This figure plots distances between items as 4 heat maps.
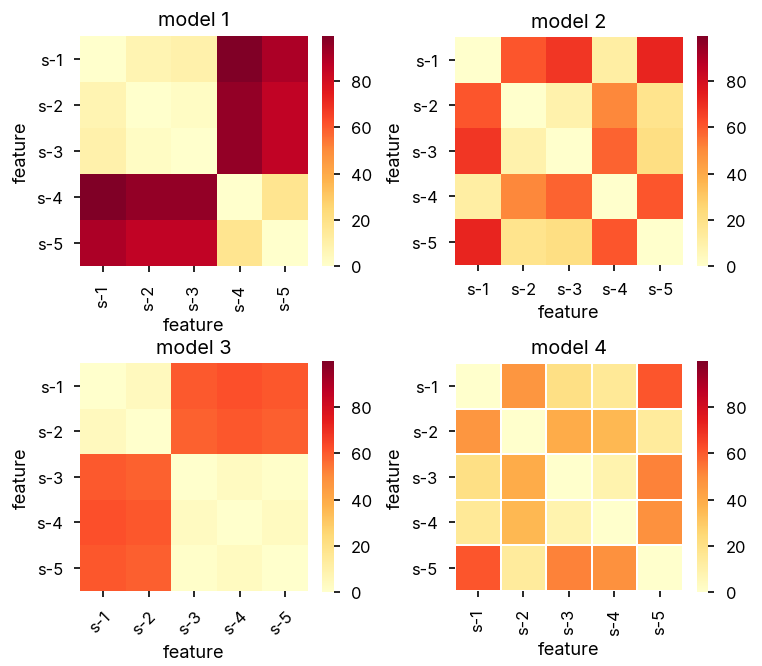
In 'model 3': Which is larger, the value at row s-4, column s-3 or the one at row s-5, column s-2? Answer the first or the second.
the second
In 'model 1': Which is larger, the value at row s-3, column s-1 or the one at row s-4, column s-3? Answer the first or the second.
the second
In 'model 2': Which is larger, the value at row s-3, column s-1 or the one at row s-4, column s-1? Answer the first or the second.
the first
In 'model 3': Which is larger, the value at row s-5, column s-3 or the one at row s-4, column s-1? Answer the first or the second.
the second
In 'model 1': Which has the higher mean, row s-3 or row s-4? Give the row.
s-4
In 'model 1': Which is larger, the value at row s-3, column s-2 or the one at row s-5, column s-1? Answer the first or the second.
the second
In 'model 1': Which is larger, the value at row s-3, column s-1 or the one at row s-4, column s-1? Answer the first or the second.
the second
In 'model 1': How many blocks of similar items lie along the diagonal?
2
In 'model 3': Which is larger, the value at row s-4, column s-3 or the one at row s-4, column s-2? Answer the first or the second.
the second
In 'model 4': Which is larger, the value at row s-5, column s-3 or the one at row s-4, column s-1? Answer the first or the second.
the first
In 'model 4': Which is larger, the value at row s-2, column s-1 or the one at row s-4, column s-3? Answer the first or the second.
the first
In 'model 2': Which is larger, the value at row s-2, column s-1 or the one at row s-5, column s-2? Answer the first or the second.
the first
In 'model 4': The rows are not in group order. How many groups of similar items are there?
2
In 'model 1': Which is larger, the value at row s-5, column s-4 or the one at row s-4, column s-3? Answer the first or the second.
the second
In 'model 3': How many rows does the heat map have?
5
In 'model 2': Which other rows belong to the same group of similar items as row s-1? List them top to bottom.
s-4
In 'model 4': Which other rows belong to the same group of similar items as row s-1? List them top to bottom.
s-3, s-4
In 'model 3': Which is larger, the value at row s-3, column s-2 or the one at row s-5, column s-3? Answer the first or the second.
the first
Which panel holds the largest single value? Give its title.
model 1
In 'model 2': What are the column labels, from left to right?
s-1, s-2, s-3, s-4, s-5
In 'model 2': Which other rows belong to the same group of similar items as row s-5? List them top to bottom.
s-2, s-3
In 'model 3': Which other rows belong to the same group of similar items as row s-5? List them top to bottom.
s-3, s-4
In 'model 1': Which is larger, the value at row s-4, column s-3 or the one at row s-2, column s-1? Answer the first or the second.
the first
